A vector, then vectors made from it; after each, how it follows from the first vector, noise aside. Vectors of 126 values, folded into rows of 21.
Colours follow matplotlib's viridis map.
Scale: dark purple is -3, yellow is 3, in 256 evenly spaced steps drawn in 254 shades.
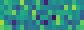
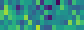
wrapped around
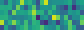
sign-scrambled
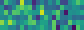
wrapped around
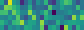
wrapped around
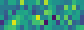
sign-scrambled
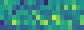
sign-scrambled
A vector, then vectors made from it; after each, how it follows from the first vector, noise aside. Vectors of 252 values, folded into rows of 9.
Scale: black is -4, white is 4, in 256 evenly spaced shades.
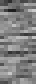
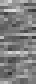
negated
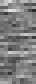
negated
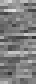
negated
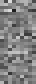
sign-scrambled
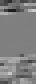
partly zeroed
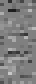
partly zeroed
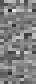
sign-scrambled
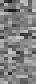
sign-scrambled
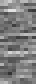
negated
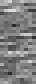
negated
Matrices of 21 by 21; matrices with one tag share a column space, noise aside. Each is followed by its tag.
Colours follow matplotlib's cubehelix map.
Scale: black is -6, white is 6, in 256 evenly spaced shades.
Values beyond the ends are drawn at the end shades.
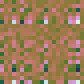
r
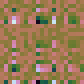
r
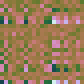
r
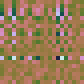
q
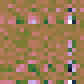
r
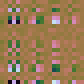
r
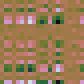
r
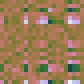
r
